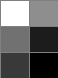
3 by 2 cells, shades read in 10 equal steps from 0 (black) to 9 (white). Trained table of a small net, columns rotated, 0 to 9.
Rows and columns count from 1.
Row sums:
14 5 2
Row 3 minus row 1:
-7 -5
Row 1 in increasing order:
5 9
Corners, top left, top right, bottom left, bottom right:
9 5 2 0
